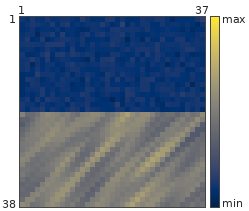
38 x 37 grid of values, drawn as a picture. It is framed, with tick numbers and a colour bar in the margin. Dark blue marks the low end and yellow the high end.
It is made of 2 by 1 panels. Panel 1,1: very low, fine-grained, faint in contrast. Panel 2,1: middling, slanting up to the right.
